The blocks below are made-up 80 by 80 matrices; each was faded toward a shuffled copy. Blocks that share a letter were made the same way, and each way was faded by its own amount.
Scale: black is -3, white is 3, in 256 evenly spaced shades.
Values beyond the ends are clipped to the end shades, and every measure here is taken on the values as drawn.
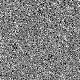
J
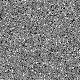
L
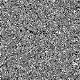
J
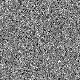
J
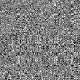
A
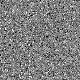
J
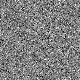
J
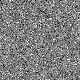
L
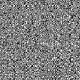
A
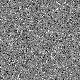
L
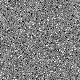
L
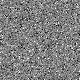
L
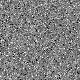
L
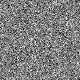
J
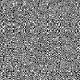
A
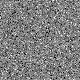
L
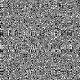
A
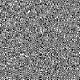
A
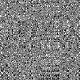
A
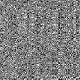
A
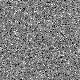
L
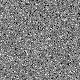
L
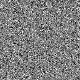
J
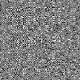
A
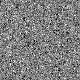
J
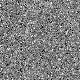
J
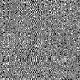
A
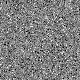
L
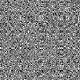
A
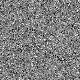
J
